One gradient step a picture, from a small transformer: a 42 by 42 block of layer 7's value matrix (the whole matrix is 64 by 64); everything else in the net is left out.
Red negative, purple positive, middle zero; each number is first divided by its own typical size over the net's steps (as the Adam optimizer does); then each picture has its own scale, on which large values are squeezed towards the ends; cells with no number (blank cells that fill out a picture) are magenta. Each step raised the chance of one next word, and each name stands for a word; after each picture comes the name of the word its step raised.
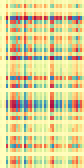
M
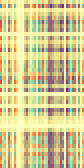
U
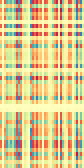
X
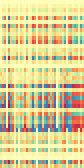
M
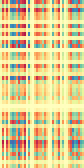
X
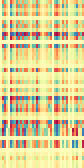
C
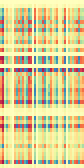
M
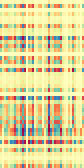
C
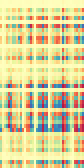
M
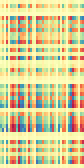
M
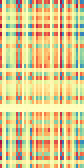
X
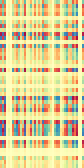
C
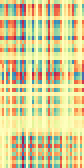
U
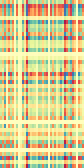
U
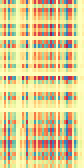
X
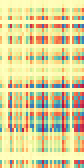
M
